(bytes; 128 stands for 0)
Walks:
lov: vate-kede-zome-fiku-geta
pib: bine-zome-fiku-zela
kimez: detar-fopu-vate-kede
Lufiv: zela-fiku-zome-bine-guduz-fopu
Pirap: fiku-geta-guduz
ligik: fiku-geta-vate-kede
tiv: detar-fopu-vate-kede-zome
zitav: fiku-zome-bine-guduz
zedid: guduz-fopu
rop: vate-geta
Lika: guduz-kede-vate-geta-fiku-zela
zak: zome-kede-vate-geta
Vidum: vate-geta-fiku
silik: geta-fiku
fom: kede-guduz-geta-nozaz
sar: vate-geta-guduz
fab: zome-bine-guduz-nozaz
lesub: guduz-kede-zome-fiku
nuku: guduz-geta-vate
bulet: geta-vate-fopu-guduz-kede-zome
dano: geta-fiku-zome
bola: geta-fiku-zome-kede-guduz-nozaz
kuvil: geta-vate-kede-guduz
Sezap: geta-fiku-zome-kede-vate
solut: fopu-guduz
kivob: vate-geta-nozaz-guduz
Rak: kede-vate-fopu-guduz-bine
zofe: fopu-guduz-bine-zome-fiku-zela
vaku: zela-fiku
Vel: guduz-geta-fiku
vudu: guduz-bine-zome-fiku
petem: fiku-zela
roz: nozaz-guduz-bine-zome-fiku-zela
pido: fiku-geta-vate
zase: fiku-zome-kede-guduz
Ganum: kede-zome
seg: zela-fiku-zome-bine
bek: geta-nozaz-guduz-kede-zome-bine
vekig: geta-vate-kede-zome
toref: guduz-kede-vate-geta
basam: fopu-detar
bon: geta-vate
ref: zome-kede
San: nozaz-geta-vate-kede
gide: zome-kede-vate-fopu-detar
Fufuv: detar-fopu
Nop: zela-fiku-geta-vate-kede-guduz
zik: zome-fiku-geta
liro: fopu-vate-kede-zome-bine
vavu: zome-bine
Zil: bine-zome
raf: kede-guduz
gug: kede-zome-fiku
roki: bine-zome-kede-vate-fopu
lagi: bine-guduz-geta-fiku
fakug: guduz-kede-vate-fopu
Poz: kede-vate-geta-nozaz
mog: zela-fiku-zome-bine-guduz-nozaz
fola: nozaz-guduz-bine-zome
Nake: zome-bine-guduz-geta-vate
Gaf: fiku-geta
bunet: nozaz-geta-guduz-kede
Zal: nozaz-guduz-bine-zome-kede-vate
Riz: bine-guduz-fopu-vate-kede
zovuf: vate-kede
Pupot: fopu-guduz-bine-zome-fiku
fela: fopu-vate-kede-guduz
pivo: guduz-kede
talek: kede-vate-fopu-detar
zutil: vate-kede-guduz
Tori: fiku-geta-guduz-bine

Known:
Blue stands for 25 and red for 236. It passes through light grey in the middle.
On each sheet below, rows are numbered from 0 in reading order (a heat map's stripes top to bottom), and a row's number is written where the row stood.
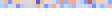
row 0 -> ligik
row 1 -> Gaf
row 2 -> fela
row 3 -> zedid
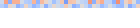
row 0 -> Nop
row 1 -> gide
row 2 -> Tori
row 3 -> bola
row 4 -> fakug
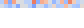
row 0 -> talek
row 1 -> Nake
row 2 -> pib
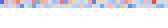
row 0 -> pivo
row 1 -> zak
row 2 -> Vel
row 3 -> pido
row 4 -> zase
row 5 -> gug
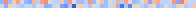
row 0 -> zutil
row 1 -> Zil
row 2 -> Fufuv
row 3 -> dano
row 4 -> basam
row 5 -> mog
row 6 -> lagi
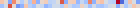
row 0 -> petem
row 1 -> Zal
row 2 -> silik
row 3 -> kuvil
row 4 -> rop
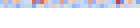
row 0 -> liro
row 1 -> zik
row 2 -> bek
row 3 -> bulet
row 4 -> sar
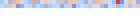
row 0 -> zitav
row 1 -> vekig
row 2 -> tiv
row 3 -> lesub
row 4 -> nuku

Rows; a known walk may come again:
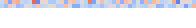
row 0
mog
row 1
Vidum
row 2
seg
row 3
San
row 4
Pupot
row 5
vudu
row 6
pido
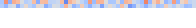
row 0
Riz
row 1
Lufiv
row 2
Pirap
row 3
roki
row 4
zitav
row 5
toref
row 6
bek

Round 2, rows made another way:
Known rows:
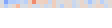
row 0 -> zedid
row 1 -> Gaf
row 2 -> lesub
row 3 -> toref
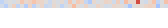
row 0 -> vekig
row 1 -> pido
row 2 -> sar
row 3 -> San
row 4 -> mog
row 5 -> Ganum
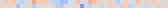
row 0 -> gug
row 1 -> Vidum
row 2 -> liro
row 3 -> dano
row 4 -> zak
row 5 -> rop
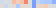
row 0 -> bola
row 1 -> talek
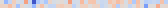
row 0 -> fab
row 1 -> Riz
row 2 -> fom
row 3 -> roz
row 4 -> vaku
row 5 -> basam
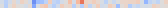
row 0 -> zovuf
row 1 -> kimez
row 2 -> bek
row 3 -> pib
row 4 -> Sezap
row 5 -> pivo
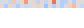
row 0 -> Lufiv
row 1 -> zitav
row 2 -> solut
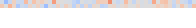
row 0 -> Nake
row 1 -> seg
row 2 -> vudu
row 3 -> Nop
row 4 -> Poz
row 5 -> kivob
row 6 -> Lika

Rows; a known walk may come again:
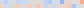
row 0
nuku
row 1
vudu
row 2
ref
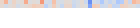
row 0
Pirap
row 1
fom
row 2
lesub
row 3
gide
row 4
zutil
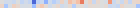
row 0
bon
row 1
fakug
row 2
bola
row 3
Tori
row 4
Pupot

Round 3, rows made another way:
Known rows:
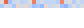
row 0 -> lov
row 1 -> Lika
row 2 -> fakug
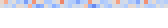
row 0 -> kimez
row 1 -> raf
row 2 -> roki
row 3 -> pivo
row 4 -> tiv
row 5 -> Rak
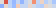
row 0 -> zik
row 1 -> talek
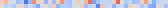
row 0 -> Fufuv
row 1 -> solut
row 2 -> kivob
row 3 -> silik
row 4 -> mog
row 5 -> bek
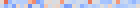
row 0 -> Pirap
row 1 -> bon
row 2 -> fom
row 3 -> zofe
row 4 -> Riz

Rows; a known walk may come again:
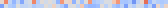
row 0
Nake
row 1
zutil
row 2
solut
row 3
nuku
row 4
lagi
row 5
Pirap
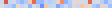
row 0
zase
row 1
dano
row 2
sar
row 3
gug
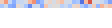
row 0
bek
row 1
bon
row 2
Fufuv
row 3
vaku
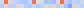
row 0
gide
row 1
zofe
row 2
bola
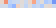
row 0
Poz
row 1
kimez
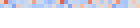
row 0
Sezap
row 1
Riz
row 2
pido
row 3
fela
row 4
kivob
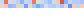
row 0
Ganum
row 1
lesub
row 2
Gaf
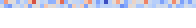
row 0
zedid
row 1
seg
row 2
ligik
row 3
Zil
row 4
bunet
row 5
roki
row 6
fab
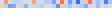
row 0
fom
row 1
tiv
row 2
vavu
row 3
pib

